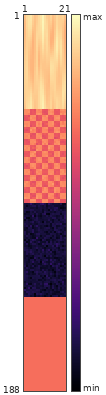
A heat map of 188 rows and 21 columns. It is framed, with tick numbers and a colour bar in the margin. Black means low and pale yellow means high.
The table splits into 4 rows of 1 panel. Panel 1,1: very high, streaked downward, faint in contrast. Panel 2,1: high, checkered. Panel 3,1: very low, fine-grained, faint in contrast. Panel 4,1: high, flat.
